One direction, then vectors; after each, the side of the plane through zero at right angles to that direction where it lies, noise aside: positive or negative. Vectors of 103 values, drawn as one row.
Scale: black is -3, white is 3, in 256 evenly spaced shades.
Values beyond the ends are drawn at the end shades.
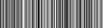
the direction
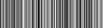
positive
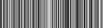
positive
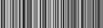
negative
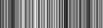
positive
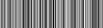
negative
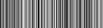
positive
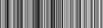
positive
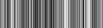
negative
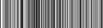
positive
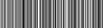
negative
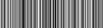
negative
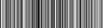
positive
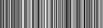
positive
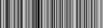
positive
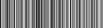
positive
